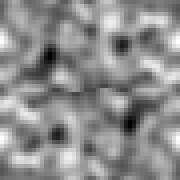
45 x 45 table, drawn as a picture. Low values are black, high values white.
No seam splits the table. A half turn leaves it unchanged. No single row or column stands out from its neighbours. The texture is blotchy. There are no lone odd cells.
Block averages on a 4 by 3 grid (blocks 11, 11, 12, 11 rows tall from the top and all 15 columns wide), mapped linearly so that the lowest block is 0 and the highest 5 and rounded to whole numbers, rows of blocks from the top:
253 | 024 | 420 | 352
